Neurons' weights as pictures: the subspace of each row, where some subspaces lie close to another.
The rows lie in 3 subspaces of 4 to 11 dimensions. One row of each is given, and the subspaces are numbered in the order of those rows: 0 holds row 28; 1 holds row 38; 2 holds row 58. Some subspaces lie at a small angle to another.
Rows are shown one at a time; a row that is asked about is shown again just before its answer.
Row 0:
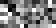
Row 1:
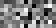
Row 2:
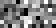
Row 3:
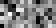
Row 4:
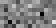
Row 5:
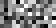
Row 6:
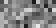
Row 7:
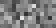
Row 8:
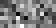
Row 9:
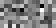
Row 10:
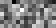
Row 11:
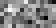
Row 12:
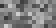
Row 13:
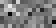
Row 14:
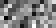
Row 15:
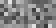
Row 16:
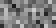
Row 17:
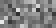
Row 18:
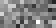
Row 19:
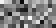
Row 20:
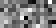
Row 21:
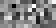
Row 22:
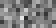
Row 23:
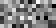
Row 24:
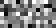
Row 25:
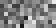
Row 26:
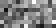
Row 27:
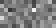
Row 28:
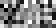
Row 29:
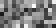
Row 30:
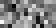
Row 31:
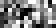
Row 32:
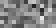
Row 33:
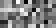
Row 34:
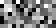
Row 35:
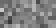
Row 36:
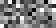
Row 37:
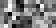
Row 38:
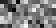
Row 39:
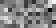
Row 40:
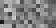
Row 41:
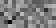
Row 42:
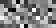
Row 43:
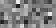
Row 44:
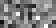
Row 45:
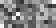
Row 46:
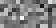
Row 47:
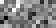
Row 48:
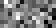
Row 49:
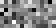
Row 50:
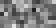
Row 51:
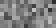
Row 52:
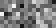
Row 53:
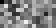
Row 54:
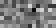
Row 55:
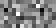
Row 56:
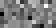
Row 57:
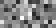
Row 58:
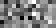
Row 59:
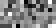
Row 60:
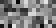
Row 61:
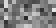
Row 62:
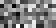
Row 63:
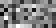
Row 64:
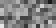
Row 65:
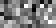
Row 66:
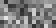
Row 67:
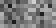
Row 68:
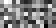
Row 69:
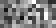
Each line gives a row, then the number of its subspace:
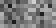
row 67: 0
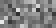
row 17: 0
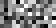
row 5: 2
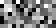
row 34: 2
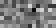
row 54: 0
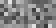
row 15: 2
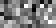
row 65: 0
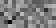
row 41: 2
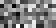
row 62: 0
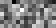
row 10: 2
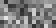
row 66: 2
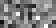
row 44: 2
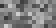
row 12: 0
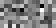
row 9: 0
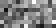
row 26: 2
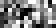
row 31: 2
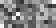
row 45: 0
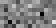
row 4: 2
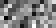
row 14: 0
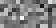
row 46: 0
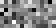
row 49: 2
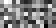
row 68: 0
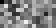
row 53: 0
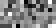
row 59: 0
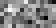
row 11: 0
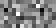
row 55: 0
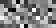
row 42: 1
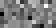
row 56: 2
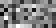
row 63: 0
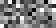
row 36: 0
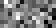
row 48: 0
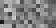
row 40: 0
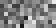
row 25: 0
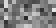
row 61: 0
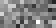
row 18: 0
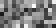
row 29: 2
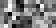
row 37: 0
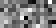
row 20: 2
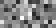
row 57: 2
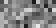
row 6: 2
